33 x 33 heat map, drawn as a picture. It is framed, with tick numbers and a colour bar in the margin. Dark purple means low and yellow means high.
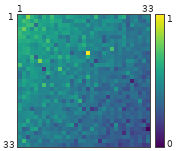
The grain is fine, like static. The top left is the ninth with the highest average. There are no regular stripes. On average the colour sits 40% of the way up the scale. The bottom right is the ninth with the lowest average. The field climbs toward the top left.
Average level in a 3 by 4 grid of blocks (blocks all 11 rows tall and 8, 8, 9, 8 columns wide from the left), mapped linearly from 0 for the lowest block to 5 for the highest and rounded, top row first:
5432
4321
3210
